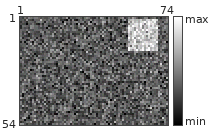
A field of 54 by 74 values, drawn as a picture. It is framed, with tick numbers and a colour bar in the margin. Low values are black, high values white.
There are no regular stripes. On average the colour sits 40% of the way up the scale. Neither half mirrors the other. An odd patch, higher than its surroundings, sits in the top right. The top right is the ninth with the highest average.
